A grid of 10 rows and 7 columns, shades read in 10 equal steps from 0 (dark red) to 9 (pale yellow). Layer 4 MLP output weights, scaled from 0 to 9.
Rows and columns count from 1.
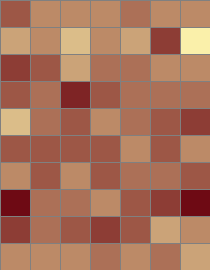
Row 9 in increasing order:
2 2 3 3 4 5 6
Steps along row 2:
down up down up down up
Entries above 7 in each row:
0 1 0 0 0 0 0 0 0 0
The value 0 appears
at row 8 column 1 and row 8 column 7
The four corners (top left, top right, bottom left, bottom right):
3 5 5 6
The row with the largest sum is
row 2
